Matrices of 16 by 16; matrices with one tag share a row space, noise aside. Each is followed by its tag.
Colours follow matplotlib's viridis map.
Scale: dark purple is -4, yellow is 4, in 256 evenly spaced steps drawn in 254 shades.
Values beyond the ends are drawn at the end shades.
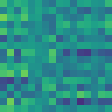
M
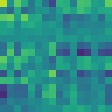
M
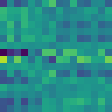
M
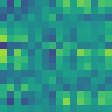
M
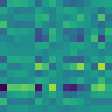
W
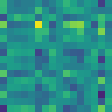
W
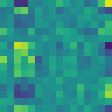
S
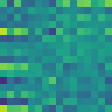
M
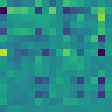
W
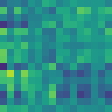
M
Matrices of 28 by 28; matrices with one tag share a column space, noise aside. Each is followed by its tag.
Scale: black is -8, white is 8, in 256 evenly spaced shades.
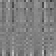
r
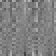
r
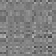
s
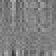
r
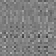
s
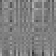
r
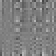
r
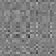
s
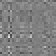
s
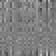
r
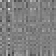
r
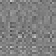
s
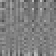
r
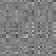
s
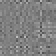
s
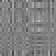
r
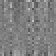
r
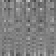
r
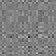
s
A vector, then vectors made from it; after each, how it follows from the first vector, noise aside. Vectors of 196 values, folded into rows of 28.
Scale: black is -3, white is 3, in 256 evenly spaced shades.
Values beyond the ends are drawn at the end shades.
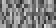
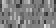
partly zeroed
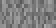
shrunk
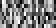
scaled up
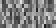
negated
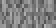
shrunk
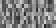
negated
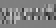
partly zeroed
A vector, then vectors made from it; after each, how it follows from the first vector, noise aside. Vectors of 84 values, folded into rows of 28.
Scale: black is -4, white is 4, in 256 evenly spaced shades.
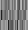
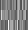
negated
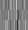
partly zeroed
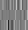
partly zeroed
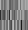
wrapped around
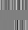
partly zeroed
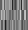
wrapped around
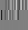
partly zeroed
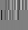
partly zeroed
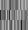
wrapped around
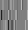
partly zeroed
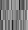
wrapped around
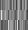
negated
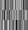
wrapped around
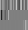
partly zeroed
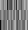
wrapped around
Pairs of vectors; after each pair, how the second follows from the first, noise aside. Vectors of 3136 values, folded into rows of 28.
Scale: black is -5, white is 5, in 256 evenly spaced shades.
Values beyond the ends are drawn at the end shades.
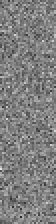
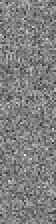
shuffled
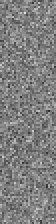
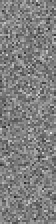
shuffled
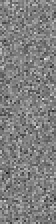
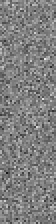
copied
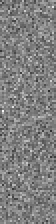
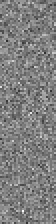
shuffled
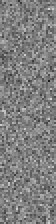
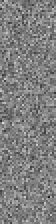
shuffled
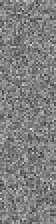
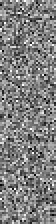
scaled up
